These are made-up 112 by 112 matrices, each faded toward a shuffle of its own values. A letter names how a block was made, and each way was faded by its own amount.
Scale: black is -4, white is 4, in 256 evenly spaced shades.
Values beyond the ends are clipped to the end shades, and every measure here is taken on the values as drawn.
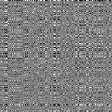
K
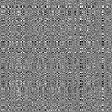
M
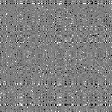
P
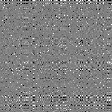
P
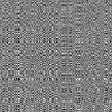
M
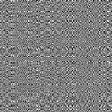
M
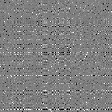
P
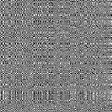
K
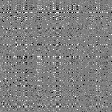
P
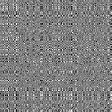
K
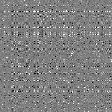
P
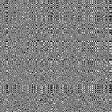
K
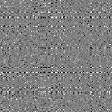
P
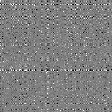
P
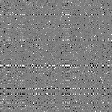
P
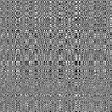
M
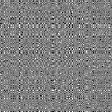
K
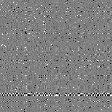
P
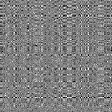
K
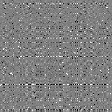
P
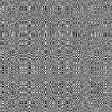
M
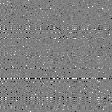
P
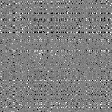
P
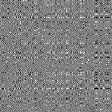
P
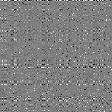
P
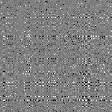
P
